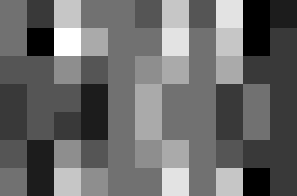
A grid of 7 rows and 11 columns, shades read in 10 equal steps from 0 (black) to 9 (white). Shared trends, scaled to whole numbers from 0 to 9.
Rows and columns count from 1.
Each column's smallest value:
2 0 2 1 4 3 4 3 2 0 1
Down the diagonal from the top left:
4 0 5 1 4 5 8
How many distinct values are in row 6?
6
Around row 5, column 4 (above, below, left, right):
1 3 2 4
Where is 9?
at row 2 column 3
